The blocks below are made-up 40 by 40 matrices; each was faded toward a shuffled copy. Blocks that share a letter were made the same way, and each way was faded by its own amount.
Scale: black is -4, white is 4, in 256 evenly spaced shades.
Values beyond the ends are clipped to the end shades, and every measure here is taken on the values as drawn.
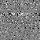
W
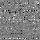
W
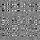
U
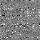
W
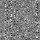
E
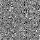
E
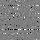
W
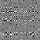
U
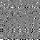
U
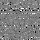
W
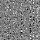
E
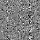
E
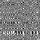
U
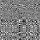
U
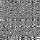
U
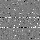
W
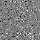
W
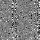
E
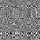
U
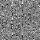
E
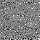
W
